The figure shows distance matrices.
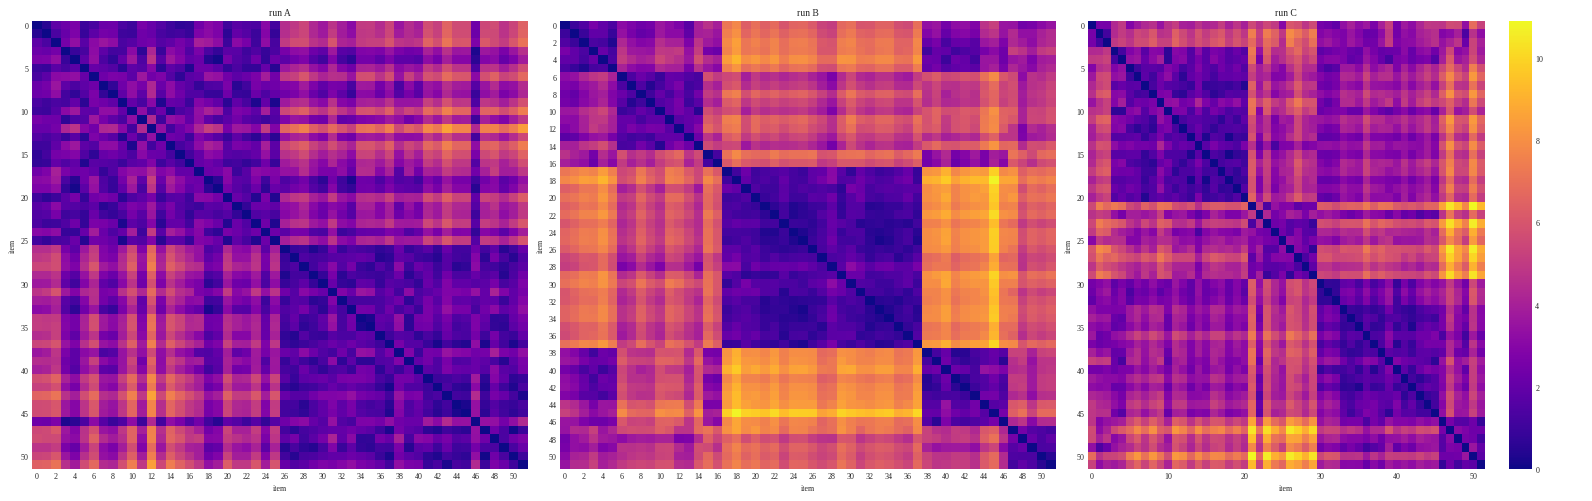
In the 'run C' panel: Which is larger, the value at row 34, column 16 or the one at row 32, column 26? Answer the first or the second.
the second
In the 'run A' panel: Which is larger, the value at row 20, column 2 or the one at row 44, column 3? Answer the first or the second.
the second
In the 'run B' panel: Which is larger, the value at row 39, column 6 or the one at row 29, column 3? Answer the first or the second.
the second
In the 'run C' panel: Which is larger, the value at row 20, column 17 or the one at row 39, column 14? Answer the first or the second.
the second
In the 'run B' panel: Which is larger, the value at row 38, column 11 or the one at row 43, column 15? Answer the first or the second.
the first
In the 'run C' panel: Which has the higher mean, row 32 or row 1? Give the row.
1
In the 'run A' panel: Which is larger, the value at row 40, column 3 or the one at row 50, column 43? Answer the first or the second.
the first
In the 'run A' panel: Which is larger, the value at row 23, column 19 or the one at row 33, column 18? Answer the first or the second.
the first
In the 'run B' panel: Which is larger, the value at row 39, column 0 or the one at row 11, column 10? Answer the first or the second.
the first
